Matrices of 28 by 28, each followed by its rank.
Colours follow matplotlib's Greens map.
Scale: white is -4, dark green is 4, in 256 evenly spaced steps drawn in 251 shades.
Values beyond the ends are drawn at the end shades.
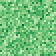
full rank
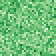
full rank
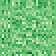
five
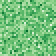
full rank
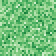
full rank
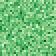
full rank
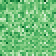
five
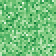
full rank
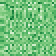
five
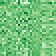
five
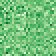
five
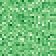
five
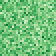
full rank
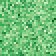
full rank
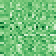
five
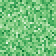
full rank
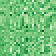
five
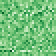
five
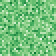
full rank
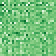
five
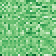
five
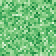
full rank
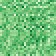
five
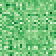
five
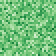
full rank
